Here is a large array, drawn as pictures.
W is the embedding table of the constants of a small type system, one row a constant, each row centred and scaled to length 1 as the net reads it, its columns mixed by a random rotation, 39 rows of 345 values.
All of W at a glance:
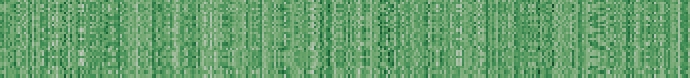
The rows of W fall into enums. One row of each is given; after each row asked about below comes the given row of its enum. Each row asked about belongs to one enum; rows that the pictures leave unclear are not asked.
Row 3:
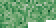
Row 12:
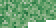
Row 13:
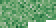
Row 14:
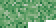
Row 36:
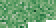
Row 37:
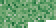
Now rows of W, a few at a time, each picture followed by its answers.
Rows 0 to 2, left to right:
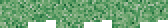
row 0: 13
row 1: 37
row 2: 3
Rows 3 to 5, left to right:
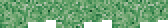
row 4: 36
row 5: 3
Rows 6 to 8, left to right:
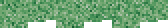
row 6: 37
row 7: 13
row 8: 12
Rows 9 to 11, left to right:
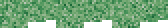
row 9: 12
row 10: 37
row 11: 13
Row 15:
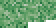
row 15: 14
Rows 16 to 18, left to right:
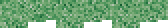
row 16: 13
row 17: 37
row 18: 37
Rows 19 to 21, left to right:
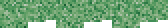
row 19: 14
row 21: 12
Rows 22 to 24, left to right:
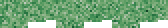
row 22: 12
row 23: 13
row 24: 36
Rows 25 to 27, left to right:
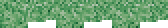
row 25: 3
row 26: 14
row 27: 14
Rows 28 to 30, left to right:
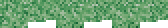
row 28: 12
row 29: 14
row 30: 14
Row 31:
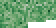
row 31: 3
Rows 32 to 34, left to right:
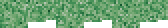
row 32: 3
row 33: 12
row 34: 37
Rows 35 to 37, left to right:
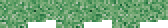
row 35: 36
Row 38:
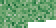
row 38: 37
